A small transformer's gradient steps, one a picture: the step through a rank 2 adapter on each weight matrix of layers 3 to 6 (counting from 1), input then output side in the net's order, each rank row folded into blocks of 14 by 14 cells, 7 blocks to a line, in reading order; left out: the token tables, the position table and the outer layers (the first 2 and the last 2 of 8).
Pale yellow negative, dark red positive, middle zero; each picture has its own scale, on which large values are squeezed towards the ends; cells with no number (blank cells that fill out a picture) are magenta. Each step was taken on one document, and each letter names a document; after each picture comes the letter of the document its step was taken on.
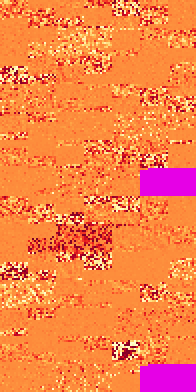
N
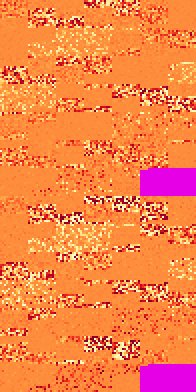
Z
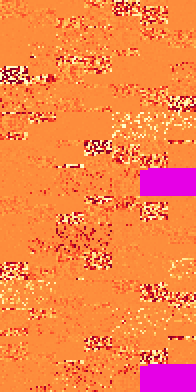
Z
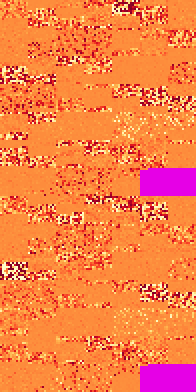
N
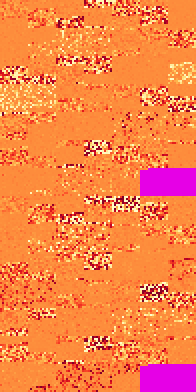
Z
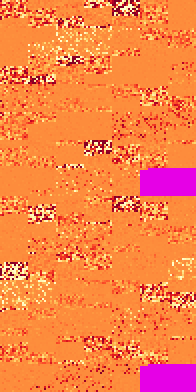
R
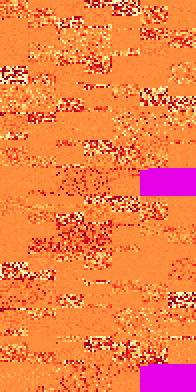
N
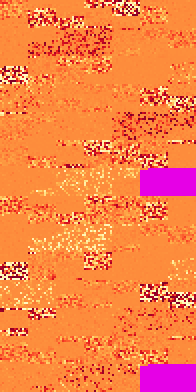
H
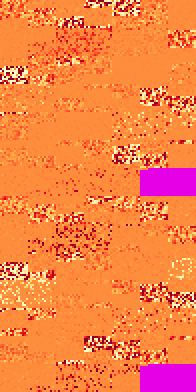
R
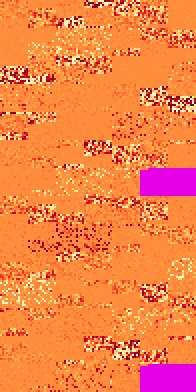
R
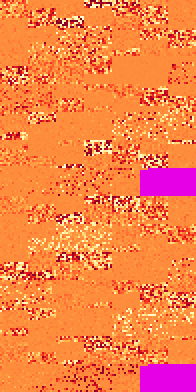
H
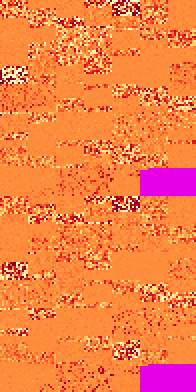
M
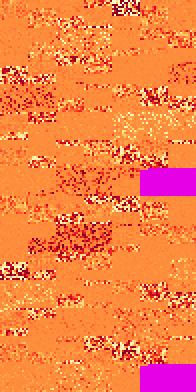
N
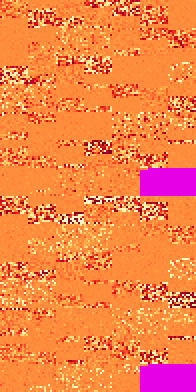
Z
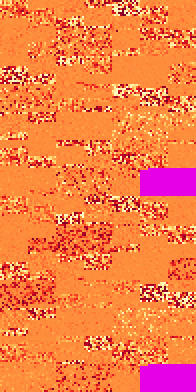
N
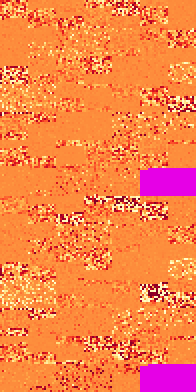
Z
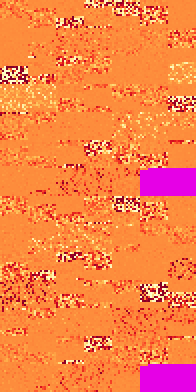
Z
